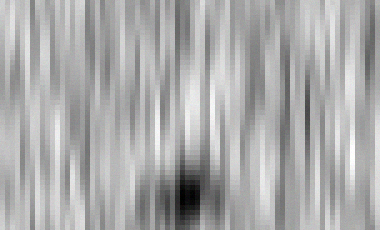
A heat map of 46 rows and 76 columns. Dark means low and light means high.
The ninth with the lowest average is the bottom middle. A single dip lies in the bottom middle. Most values sit high, with a long tail of low ones. The grain runs up and down.
